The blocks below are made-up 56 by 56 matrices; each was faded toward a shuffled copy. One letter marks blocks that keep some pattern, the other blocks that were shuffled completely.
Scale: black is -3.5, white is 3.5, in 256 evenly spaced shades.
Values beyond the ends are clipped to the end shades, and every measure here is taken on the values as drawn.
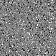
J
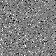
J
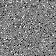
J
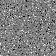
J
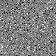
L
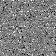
L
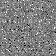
L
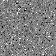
L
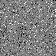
J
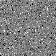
L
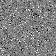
J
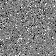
J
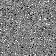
J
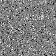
L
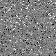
L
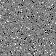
J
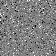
J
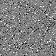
L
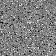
L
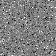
L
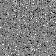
L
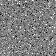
J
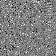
L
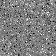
L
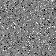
J
